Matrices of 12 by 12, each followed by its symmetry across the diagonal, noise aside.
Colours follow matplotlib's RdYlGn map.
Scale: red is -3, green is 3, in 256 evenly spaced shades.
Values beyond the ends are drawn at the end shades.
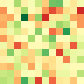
neither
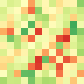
symmetric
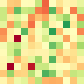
neither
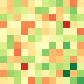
symmetric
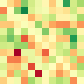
neither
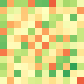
symmetric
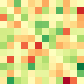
antisymmetric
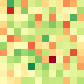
neither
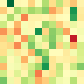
neither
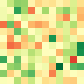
neither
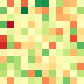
antisymmetric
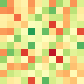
symmetric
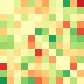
antisymmetric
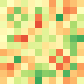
symmetric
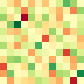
antisymmetric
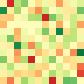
antisymmetric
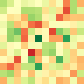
symmetric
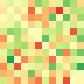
antisymmetric
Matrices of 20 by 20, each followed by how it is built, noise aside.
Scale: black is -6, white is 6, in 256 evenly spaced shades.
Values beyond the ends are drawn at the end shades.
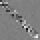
banded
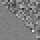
upper triangular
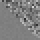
upper triangular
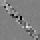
banded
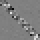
banded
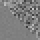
upper triangular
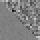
upper triangular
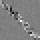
banded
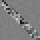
banded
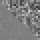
upper triangular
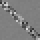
banded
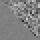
upper triangular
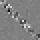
banded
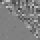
upper triangular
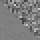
upper triangular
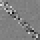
banded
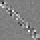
banded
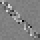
banded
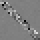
banded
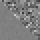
upper triangular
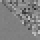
upper triangular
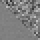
upper triangular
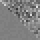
upper triangular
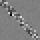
banded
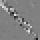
banded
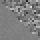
upper triangular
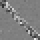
banded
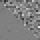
upper triangular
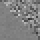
upper triangular
